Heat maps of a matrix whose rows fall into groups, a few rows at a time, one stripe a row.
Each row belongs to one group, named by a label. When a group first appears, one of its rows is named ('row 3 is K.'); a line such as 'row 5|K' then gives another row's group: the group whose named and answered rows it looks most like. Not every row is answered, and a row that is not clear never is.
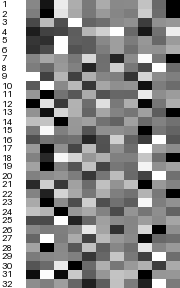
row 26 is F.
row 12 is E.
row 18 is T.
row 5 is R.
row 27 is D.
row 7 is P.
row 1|T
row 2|T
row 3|E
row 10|D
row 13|T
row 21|E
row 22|T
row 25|R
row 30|R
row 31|E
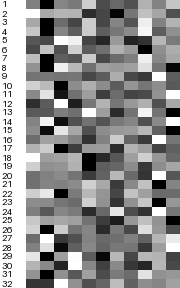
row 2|P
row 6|E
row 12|R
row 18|P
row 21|F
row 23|F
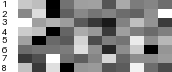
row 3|P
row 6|F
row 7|R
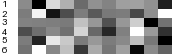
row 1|T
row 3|F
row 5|T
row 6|D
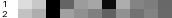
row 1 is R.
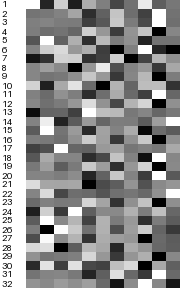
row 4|F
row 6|P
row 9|F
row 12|F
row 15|D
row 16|F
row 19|F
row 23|F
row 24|E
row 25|D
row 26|T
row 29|F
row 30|E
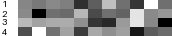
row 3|P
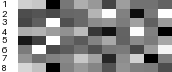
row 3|R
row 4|P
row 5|R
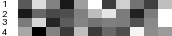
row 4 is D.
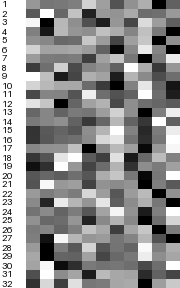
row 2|D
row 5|F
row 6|P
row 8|R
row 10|P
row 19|R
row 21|D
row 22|F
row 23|T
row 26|F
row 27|T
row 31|D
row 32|E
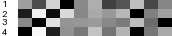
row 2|E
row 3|T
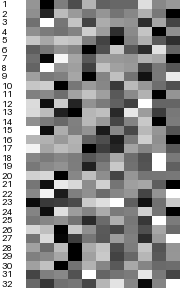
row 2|T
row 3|D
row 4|F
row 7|T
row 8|D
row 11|F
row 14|F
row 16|P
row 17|P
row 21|T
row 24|T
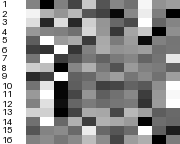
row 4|F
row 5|D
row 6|R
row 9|R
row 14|D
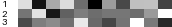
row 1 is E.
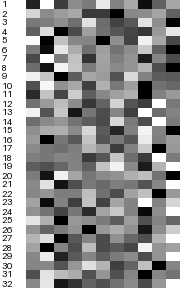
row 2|P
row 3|P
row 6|T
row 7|D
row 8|T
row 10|D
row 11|E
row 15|P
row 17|F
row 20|T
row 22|F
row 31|D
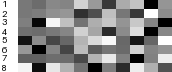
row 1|F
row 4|F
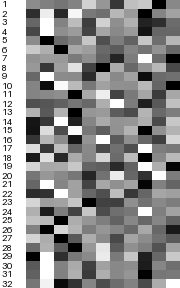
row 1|F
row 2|E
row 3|D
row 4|D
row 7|P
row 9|D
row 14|R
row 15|E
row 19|P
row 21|D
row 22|R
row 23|P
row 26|T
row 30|D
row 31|D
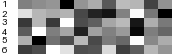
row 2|P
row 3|E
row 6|R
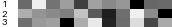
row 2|P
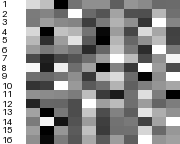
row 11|P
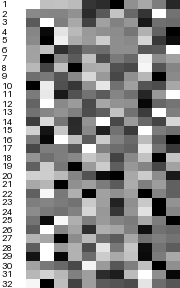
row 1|P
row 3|D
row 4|T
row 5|T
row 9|F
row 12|D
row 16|T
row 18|F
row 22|D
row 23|F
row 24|F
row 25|T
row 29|E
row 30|F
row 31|P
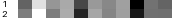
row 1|D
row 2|D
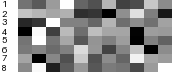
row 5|D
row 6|F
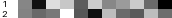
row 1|T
